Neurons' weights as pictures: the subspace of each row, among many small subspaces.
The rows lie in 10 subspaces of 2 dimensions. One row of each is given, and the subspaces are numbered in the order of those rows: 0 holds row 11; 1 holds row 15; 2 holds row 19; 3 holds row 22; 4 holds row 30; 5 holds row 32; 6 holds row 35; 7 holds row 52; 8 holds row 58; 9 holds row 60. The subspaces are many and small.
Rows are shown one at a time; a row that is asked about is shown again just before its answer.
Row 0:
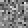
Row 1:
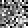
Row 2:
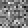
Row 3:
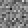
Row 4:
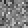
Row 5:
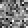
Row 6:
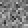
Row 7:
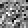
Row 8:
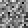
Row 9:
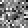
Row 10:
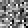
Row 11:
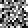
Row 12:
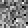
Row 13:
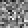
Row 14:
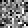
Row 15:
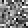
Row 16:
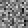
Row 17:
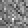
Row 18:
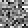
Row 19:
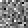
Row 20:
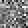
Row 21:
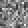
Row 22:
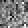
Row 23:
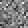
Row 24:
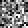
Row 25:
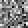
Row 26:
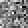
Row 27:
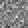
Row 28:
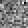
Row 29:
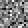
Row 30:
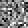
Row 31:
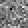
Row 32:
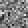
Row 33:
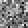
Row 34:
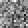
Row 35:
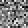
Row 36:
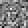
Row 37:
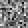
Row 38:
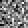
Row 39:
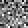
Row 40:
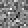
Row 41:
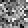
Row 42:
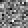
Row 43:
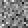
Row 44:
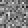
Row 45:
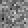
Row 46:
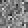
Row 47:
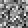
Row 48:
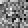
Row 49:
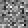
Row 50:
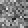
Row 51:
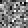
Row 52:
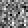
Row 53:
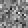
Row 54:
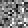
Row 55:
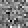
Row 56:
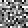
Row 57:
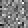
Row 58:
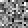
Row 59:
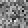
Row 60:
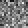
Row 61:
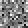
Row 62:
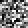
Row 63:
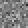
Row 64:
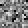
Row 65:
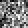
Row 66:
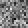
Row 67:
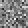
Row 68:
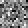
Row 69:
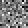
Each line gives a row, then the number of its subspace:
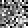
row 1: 1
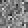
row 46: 3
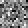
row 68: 0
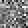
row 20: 1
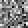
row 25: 0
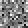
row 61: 0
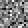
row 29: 4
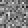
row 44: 5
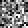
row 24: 0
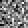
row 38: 2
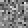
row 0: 8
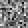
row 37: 8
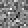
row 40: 4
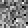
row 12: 1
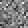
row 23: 2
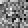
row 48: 0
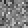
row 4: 9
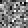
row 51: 8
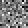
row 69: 6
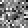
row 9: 5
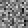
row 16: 7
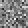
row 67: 1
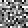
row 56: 6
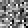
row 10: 7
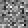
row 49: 7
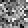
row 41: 5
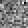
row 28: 8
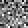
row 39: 6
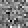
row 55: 6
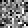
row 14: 0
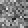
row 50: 5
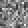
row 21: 8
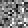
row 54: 4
